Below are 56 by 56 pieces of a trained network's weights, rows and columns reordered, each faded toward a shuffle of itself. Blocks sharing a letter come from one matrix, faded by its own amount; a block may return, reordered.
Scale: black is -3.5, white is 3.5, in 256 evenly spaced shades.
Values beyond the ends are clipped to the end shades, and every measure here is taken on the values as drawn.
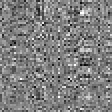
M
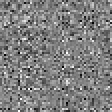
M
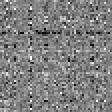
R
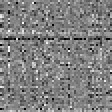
R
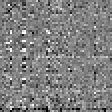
R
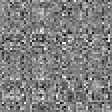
M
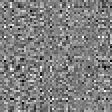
M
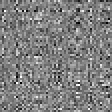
M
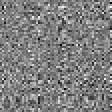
M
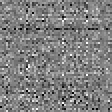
R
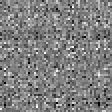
R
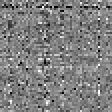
R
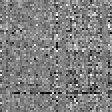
R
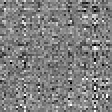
R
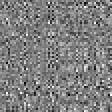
M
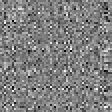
M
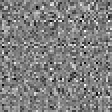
M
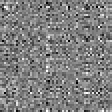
M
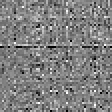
R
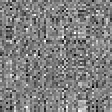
M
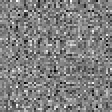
M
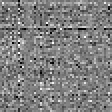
R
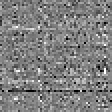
R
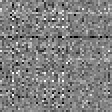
R
